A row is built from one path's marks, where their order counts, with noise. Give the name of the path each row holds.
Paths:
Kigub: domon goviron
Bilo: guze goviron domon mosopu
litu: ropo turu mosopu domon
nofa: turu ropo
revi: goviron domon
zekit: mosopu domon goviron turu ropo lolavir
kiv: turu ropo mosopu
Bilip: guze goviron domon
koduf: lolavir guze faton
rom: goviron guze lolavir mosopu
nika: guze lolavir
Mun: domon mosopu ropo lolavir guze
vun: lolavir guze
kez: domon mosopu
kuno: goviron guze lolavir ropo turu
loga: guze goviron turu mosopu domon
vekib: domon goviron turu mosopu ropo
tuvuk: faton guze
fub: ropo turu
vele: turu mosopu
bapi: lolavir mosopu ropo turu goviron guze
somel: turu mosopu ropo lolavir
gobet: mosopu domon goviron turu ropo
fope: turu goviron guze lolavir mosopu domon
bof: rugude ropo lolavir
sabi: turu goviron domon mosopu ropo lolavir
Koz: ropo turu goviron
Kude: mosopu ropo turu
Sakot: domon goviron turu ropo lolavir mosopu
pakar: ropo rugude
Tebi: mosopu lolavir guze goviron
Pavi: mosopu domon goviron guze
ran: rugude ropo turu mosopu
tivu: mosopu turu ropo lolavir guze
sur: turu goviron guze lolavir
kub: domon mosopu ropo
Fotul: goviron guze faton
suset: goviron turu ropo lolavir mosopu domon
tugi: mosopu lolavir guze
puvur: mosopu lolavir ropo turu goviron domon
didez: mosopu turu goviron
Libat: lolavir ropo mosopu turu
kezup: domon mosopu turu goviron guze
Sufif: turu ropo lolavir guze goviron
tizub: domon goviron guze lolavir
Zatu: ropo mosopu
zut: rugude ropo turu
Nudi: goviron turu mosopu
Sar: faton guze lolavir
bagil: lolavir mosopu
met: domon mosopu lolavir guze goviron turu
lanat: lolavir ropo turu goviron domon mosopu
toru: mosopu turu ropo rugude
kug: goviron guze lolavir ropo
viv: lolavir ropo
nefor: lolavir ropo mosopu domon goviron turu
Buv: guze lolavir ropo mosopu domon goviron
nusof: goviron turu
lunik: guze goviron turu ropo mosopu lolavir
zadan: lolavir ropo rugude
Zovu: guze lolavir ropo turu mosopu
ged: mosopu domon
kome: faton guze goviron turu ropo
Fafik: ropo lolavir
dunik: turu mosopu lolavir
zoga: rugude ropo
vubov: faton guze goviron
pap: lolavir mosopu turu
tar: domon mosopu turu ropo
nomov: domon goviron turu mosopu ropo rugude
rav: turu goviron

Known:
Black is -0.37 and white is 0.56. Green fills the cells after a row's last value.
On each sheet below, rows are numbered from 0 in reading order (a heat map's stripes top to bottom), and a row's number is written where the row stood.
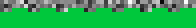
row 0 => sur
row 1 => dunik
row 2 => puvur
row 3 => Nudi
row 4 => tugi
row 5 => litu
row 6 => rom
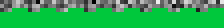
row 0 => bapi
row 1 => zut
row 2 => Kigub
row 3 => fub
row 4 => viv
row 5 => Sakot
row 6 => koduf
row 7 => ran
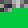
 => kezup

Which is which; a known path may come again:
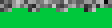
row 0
bapi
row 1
dunik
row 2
Kigub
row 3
litu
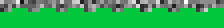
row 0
kez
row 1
Koz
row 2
nika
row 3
gobet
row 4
sur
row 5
suset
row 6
rom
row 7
puvur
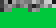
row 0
kuno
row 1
tizub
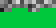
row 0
Zovu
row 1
somel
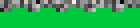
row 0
Nudi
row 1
tar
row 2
Sakot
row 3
Buv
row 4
nofa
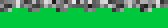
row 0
Pavi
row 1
vun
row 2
kiv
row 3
Sar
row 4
kezup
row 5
fope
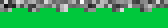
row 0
koduf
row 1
lunik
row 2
nomov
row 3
Tebi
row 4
Bilip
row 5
vekib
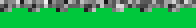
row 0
lanat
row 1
Bilo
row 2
Libat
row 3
loga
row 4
zoga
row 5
nefor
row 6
sabi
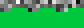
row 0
Zatu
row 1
ran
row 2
ged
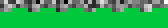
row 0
viv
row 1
zut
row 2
fub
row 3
tuvuk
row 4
kome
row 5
toru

